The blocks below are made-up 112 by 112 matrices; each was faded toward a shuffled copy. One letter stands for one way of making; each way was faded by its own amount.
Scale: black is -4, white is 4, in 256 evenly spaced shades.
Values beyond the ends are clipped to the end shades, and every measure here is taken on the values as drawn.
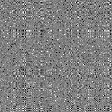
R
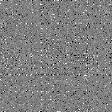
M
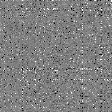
M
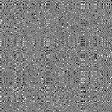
R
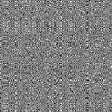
R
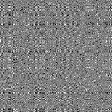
R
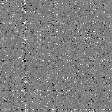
M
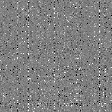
M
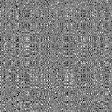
R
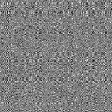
R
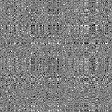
R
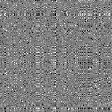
R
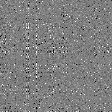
M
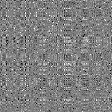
R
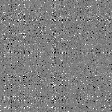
M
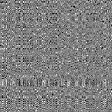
R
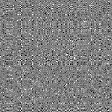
R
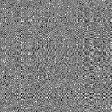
R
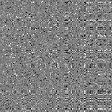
R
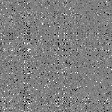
M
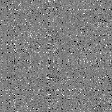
M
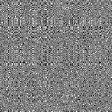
R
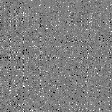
M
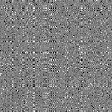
R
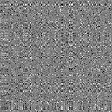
R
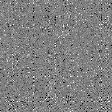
M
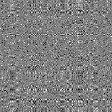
R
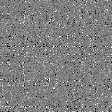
M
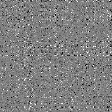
M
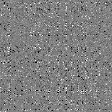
M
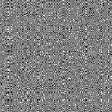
R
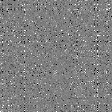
M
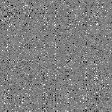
M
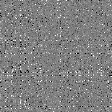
M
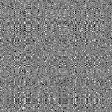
R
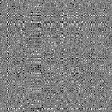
R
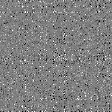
M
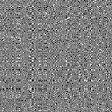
R
